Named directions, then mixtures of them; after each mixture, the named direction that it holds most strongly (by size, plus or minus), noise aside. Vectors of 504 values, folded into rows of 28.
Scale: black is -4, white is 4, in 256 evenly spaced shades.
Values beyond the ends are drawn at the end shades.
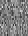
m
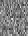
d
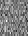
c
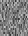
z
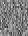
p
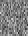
d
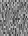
z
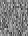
p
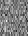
c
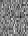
d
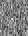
d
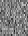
d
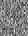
d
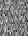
c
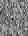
d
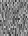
z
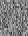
p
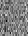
c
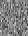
p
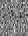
m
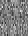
m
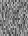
z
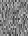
z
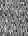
c
